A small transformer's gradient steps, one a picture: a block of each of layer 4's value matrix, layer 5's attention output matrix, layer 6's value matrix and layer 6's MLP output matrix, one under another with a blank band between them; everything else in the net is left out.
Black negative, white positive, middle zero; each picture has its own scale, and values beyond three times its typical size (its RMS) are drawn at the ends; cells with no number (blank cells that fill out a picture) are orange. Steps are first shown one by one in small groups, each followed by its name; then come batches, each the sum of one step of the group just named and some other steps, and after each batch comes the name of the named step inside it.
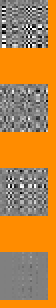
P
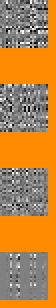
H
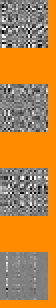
P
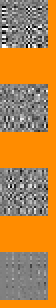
P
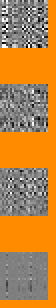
P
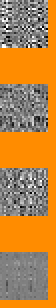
P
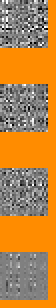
H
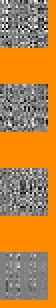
H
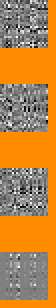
H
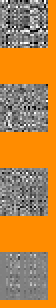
H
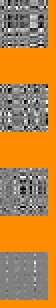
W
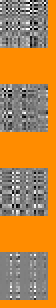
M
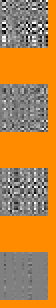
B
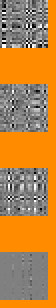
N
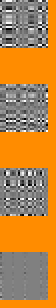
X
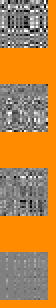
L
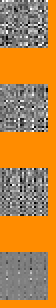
X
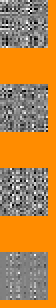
M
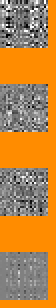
L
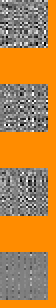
X
